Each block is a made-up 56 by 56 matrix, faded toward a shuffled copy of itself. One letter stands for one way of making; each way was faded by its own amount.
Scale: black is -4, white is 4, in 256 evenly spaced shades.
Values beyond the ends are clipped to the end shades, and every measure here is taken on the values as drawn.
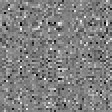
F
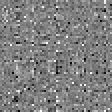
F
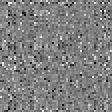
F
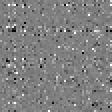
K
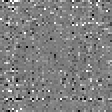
K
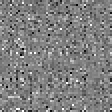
F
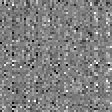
F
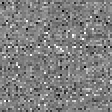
F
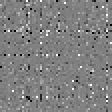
K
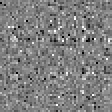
F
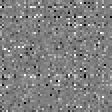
K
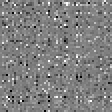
K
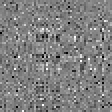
F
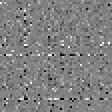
K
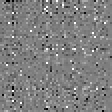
K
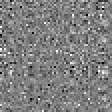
F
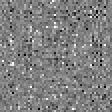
F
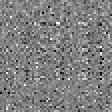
F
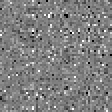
F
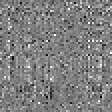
F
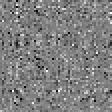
F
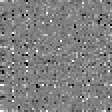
K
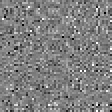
F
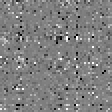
K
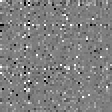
K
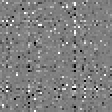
K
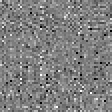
F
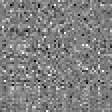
F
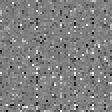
K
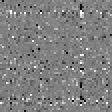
K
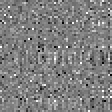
F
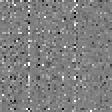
K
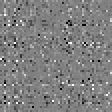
K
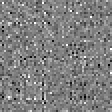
F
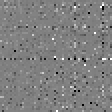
K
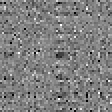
F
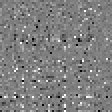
K
